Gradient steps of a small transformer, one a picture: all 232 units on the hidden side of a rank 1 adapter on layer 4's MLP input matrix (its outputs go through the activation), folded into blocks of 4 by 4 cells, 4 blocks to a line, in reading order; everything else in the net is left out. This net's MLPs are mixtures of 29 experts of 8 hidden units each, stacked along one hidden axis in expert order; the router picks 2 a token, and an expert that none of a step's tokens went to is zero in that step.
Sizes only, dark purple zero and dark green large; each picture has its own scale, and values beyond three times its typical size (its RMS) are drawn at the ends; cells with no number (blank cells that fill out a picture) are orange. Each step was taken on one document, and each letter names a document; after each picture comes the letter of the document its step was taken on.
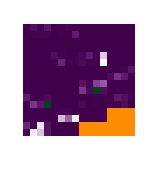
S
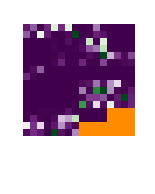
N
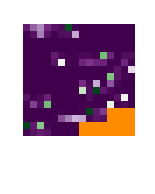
S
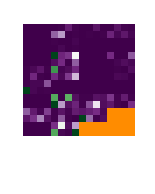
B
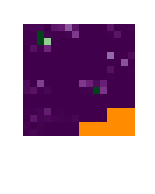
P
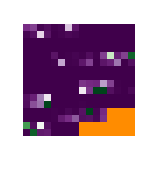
S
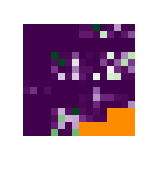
B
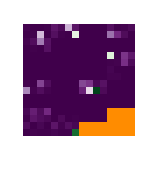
P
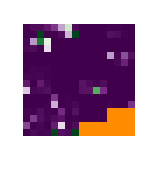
P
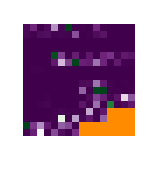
N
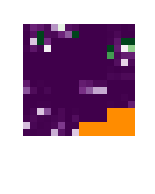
P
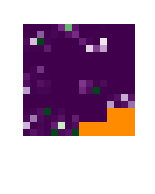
P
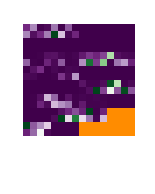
S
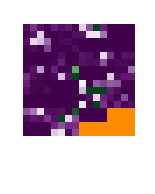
N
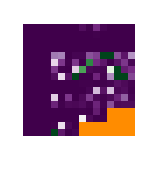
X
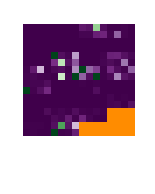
B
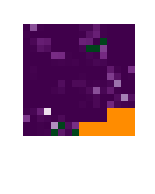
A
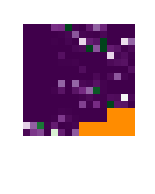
N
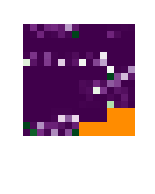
S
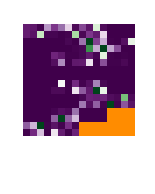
N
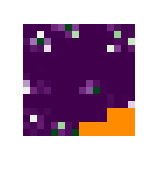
P
